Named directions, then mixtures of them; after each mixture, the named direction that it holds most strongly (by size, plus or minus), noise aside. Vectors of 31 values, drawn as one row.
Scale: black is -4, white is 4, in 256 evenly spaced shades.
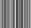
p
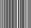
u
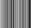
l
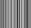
u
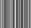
p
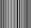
u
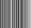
l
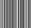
u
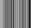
l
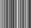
l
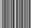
p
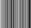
l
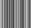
u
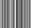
p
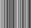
l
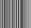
u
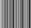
l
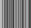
l
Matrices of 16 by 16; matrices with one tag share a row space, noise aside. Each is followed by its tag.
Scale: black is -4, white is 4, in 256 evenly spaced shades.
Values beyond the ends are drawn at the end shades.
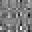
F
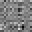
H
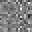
F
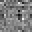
H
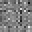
F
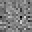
F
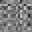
F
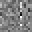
F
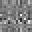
F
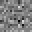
H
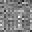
H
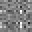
F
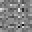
H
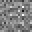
H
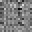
H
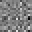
F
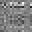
H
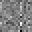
F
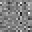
F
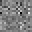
F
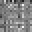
H
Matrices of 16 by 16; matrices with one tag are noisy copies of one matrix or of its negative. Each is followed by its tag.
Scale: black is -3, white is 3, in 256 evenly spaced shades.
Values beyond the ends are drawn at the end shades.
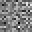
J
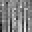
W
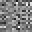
J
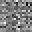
J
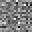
J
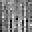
W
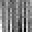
W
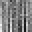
W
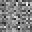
J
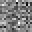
J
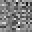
J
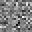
J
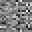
J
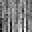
W
